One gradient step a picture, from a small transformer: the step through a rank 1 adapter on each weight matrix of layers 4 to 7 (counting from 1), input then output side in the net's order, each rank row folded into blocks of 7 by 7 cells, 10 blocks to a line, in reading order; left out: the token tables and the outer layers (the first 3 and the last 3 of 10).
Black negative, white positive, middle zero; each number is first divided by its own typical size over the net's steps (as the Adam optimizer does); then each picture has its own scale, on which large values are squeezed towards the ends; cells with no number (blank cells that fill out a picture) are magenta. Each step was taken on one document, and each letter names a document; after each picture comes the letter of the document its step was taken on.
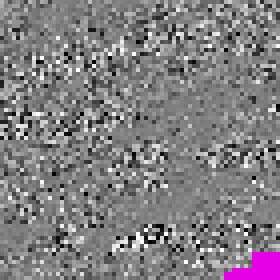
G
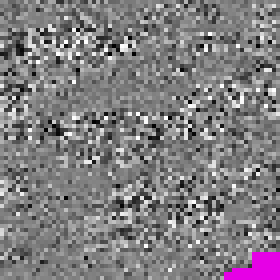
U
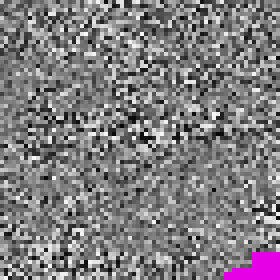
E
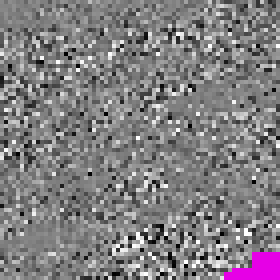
G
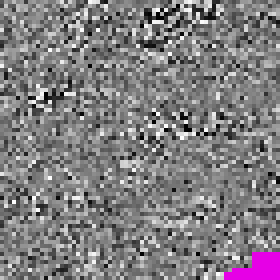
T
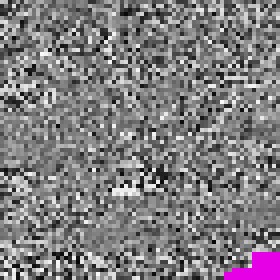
E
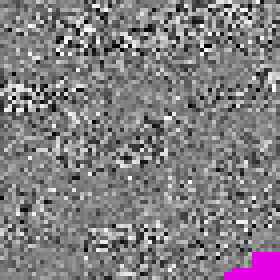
U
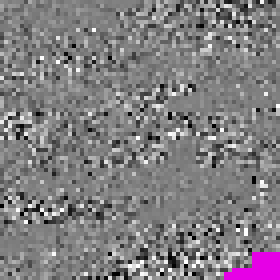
G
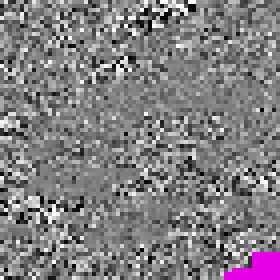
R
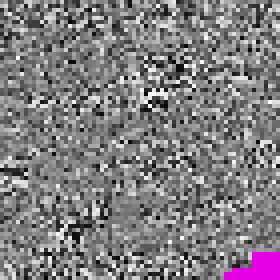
E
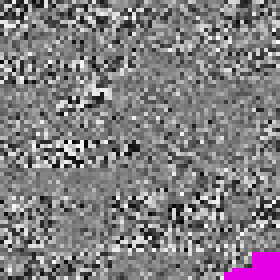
R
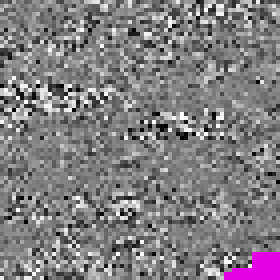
T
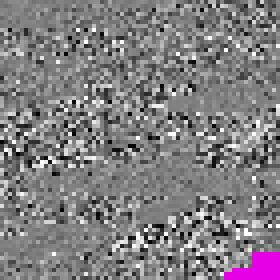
G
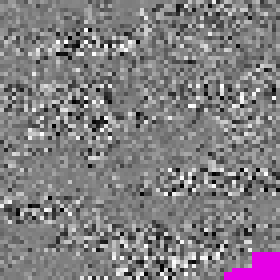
U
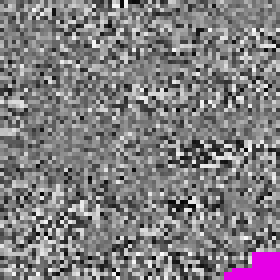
E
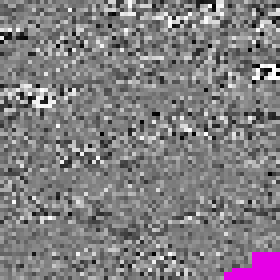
T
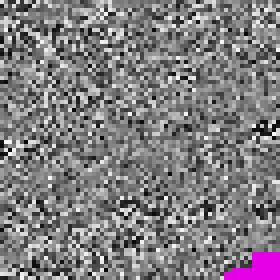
E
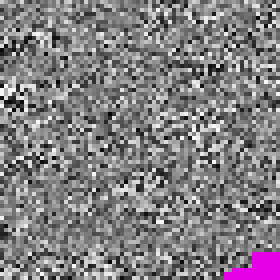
E
